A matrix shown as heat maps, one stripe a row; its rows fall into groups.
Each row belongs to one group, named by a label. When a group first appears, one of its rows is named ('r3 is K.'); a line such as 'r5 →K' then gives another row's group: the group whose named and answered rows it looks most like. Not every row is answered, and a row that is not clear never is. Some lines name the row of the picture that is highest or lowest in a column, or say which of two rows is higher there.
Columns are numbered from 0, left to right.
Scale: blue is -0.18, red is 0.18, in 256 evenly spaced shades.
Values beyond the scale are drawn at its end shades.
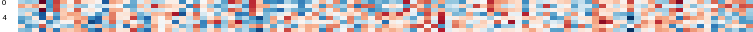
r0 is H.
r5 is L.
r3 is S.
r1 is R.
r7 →L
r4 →L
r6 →R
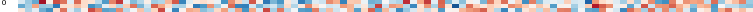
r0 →H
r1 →L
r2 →R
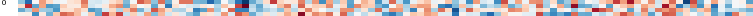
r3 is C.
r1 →C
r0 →C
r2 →L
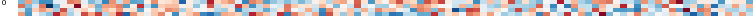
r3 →R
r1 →C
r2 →L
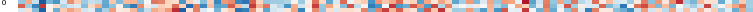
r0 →S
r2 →S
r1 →R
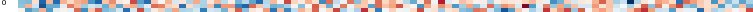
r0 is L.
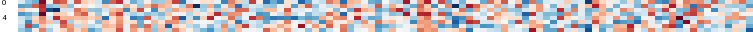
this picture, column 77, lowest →3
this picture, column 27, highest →4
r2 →C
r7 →C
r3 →H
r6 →C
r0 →H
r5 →L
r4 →H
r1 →L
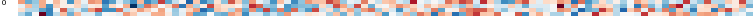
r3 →L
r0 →R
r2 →R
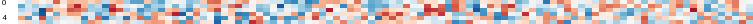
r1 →H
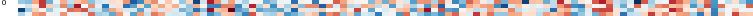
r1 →R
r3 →R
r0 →L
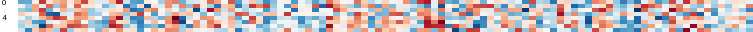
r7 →L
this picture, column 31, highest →3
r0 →H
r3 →C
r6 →H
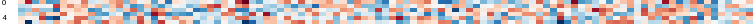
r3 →R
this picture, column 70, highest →2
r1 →H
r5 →C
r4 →C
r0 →C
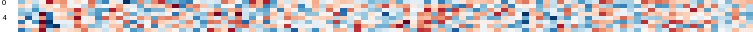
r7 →H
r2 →H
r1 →S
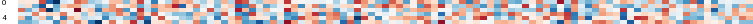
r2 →C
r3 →R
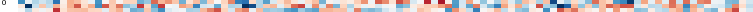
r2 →H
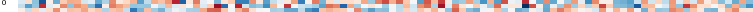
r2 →H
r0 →S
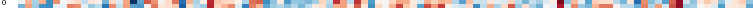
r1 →S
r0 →S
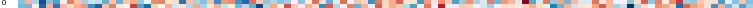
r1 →L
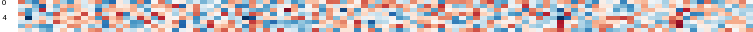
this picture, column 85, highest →4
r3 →R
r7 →R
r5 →H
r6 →S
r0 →R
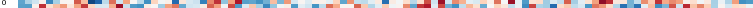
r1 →H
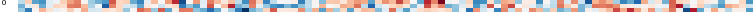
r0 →S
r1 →H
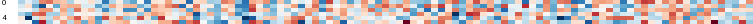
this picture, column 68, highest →3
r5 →S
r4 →C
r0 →R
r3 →L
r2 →R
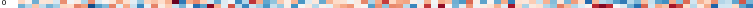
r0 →S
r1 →L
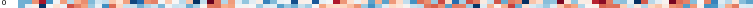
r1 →H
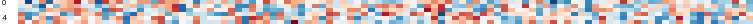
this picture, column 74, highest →0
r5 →R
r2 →H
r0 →C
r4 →R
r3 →R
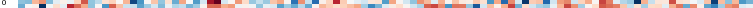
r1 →H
